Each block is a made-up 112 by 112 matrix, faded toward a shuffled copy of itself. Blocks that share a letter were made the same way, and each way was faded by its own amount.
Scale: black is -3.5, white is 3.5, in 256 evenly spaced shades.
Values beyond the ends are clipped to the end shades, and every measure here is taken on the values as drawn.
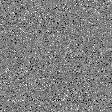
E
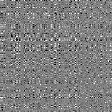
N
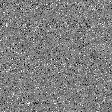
E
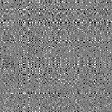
N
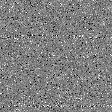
E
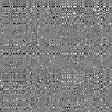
N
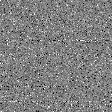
E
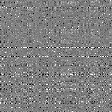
N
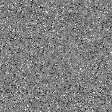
E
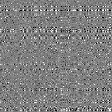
N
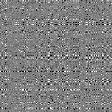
N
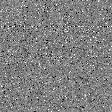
E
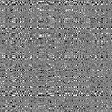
N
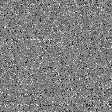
E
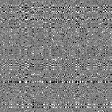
N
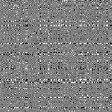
N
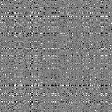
N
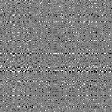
N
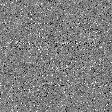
E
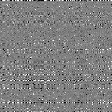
N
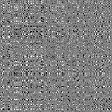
N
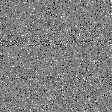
E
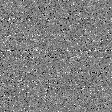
E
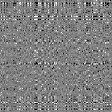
N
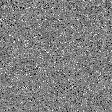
E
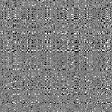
N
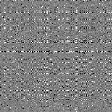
N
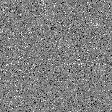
E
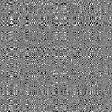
N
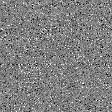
E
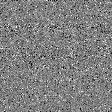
E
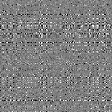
N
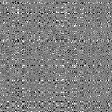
N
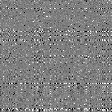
N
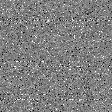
E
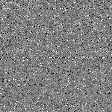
E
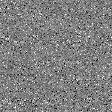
E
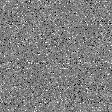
E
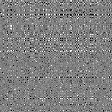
N
